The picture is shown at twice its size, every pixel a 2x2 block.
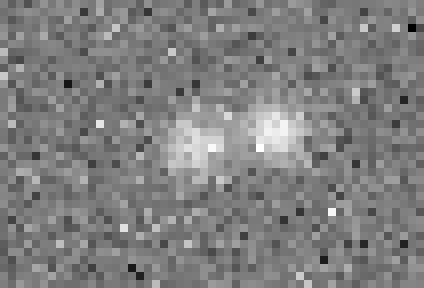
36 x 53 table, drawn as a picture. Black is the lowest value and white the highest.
No overall slope runs across the table. Overall the values sit about 50% of the way up the scale. No regular stripes run through it. The centre is the ninth with the highest average. Two bumps rise from the field.
